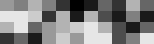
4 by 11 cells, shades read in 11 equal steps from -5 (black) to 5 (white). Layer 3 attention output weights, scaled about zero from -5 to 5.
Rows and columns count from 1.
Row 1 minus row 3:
-1 -4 3 -1 -5 -8 -8 -3 -1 6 0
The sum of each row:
-12 -2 10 7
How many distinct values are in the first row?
7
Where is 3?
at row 2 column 3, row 3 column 6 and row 4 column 5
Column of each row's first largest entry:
3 1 2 7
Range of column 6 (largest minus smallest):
8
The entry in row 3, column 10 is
-4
